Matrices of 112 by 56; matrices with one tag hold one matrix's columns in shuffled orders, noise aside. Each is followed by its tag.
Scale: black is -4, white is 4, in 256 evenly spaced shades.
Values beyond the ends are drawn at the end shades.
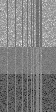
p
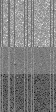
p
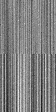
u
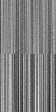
u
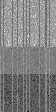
p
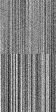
u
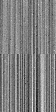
u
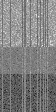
p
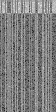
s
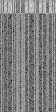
s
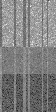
p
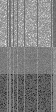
p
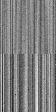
u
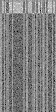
s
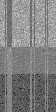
p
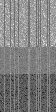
p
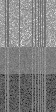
p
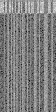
s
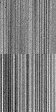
u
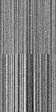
u
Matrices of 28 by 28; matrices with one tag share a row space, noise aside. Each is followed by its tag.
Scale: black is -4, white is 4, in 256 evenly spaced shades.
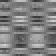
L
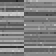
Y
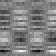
L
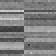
Y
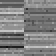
Y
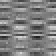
L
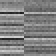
Y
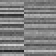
Y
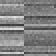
Y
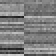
Y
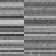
Y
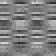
L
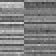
Y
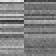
Y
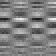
L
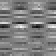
L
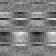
L
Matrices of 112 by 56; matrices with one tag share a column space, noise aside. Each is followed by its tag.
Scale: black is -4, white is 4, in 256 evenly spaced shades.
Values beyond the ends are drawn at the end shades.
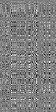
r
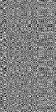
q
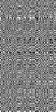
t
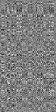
r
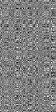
q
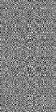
q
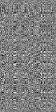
r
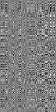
r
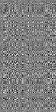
r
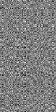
q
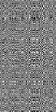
t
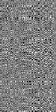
t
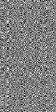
q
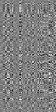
r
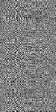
t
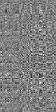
r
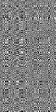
t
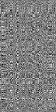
r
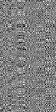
q
